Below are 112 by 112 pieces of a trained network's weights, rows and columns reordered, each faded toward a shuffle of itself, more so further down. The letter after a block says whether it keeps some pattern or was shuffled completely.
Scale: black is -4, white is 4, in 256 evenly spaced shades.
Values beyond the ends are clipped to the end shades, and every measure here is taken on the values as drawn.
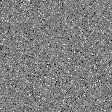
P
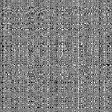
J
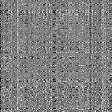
J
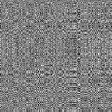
J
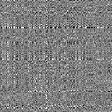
J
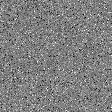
P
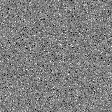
P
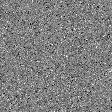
P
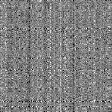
J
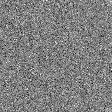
P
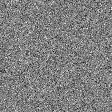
P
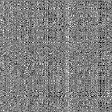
J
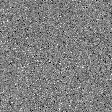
P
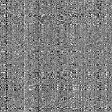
J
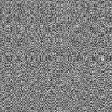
J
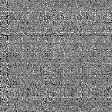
J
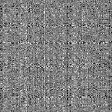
J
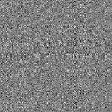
J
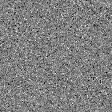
P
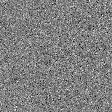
P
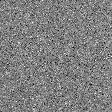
P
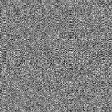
J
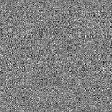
J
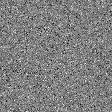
P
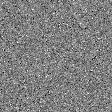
P
